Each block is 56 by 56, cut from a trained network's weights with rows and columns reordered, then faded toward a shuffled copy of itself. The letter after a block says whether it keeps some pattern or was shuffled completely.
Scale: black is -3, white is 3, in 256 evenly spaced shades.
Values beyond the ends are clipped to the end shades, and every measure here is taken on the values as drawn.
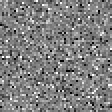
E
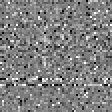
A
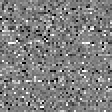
A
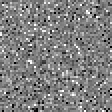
E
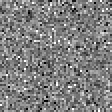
E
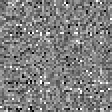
A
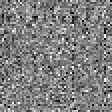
A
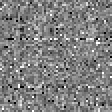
A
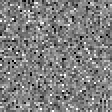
E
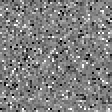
E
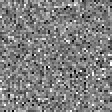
E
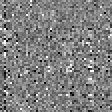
A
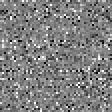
A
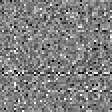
A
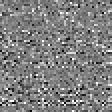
A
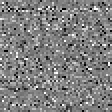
A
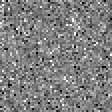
E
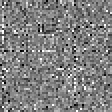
A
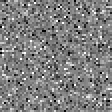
E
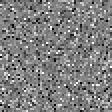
E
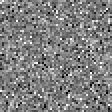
E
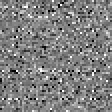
A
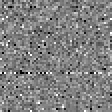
A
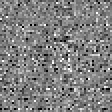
A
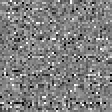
A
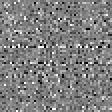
A
